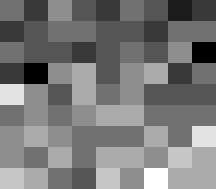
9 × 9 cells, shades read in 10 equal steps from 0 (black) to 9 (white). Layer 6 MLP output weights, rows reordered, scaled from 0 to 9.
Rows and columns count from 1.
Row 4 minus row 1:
-2 -2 0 3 1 1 3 1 2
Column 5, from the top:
2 3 3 3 4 6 4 6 7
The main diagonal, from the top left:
4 3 3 6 4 6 6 7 6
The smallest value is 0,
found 2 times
